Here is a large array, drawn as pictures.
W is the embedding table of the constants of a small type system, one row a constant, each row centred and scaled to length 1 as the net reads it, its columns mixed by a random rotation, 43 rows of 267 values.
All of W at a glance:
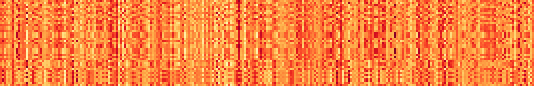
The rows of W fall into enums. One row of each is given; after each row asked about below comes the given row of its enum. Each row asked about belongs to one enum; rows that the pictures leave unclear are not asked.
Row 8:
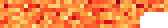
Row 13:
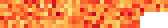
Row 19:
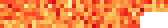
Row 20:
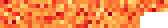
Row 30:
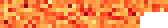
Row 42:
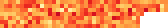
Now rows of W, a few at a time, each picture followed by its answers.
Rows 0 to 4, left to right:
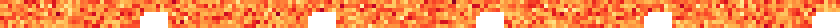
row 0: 13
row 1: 20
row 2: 8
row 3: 42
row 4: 19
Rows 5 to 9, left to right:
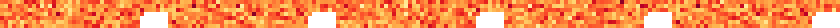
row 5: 13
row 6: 30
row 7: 19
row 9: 30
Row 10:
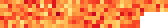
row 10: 13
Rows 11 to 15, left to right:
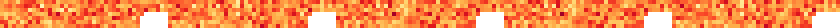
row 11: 42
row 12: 19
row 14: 13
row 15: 19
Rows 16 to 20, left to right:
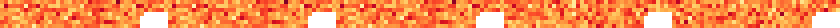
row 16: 8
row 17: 8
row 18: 8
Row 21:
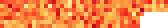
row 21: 19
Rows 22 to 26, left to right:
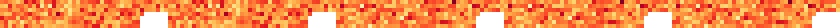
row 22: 13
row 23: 13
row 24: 8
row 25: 8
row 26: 8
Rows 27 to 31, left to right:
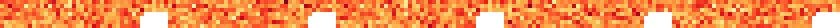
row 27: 19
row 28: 8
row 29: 19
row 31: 42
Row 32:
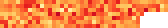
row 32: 42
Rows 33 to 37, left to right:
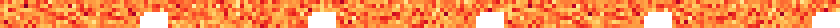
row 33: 30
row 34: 19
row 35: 20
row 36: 30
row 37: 20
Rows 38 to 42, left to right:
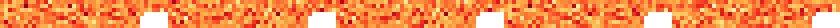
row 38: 30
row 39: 20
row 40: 20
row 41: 30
